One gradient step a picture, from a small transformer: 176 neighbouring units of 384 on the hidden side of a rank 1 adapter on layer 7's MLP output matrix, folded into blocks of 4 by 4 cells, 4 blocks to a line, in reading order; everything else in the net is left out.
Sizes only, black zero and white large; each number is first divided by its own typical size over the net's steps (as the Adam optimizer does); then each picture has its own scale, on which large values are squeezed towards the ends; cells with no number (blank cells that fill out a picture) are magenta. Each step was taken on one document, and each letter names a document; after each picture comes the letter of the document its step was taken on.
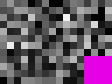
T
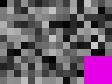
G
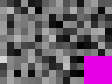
G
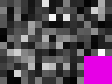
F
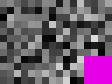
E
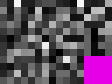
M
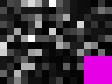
F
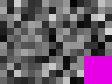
E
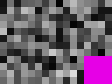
T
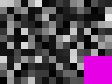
T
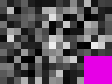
G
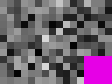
G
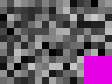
E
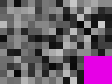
T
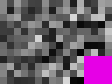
E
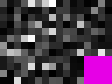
F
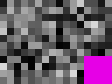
T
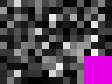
M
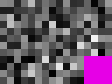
M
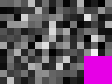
M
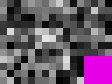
G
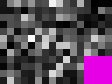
M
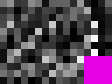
M
